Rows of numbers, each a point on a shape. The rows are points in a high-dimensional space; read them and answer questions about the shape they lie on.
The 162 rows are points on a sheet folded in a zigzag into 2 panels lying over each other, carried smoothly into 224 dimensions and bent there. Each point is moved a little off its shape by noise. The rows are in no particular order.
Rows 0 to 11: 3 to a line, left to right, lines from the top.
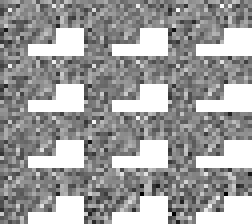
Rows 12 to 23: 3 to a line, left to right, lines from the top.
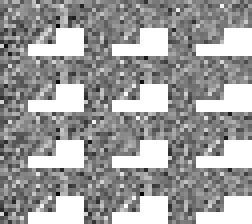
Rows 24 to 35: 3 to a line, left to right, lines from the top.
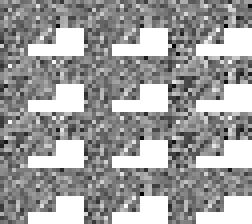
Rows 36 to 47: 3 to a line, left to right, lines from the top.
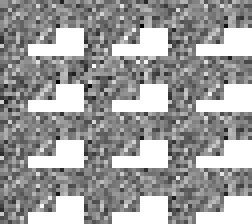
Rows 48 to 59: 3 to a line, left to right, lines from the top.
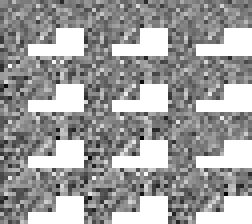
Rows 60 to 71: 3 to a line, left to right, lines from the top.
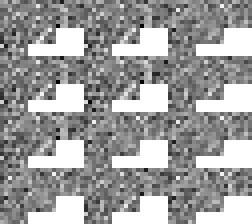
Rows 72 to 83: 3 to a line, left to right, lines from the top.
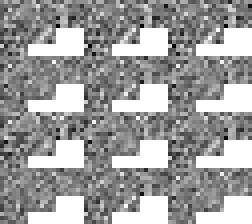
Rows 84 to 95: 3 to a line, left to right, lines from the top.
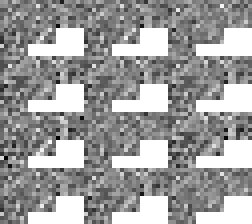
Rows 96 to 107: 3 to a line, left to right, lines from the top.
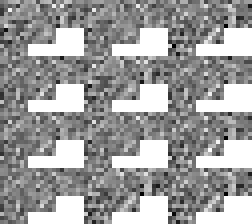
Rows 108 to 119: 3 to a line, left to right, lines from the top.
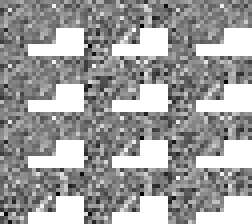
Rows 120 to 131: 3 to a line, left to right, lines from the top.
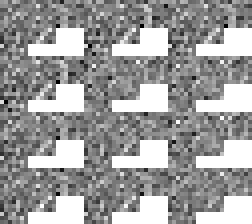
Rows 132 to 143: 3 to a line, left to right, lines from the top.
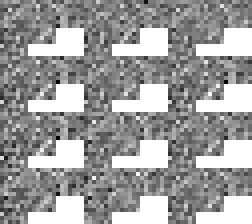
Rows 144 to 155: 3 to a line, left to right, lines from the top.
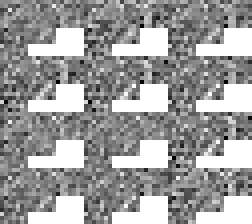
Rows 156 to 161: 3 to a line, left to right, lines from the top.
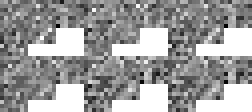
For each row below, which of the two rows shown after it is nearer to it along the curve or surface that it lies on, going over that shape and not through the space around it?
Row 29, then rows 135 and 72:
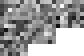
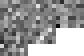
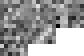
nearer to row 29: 72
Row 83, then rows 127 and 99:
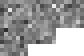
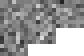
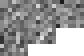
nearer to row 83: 127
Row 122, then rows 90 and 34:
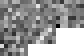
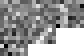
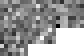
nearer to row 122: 90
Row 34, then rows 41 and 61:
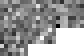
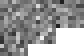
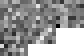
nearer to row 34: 41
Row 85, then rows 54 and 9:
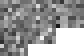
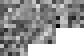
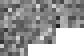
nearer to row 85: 9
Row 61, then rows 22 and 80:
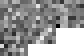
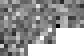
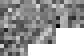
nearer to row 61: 80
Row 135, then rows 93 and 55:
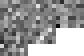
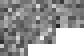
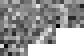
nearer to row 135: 55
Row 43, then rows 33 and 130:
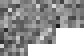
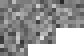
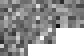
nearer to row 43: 130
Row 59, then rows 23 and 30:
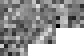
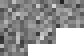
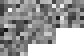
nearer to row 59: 30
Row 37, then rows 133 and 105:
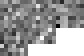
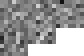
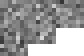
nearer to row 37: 105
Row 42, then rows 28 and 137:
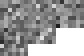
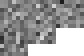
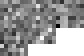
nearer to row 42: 28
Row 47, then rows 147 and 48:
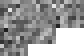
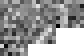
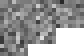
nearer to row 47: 147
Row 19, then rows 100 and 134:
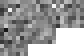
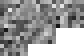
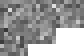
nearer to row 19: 100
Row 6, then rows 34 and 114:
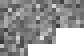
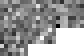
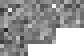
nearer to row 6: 34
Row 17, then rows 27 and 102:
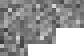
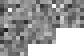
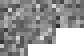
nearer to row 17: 102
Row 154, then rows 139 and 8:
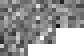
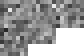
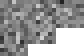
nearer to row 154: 8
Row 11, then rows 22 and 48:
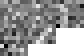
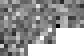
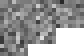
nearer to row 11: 22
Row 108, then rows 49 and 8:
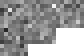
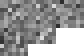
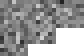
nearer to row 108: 49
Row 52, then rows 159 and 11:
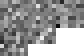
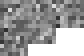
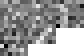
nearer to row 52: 11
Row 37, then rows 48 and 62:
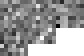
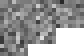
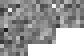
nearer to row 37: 48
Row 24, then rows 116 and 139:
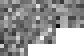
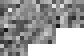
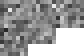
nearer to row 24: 139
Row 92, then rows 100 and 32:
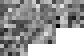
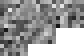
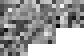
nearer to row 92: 32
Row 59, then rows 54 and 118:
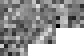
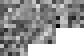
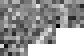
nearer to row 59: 54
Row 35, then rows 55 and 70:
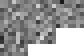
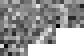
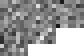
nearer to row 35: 70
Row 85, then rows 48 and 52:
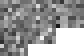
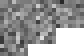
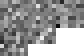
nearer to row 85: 48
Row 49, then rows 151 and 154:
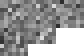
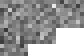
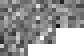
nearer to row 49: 151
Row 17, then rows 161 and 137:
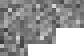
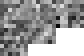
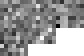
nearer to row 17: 137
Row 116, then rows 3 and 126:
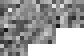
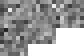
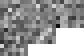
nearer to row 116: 126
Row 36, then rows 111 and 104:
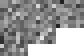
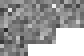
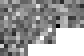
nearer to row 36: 111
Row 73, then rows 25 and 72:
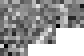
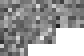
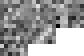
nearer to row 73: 72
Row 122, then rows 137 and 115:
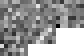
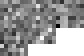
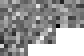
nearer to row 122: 115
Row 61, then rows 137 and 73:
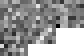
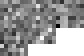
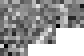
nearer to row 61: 73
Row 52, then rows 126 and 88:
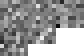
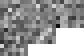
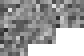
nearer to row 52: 126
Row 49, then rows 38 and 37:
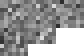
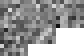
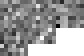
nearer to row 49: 38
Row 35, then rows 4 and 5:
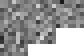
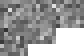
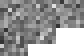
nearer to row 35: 5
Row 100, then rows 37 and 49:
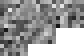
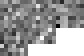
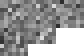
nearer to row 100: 49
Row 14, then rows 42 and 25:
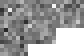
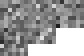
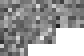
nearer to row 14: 42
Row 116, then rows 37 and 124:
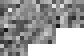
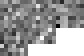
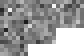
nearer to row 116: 124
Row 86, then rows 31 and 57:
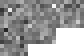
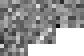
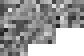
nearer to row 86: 31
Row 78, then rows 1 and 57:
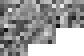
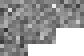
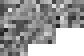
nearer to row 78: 57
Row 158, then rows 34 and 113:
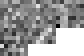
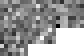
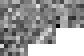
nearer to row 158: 113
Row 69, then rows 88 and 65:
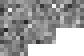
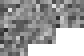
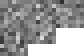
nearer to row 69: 88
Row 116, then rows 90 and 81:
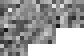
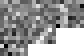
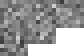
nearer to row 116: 90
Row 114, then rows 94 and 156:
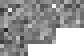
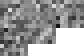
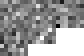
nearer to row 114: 94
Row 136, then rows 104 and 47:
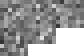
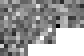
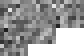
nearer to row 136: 104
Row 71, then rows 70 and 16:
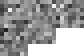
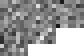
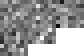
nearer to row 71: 16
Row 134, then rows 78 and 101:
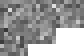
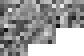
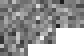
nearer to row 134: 101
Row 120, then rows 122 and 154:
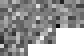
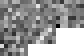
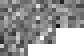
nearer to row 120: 122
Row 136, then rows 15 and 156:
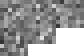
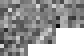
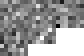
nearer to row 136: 156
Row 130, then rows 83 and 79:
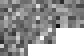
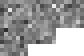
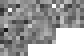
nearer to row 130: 83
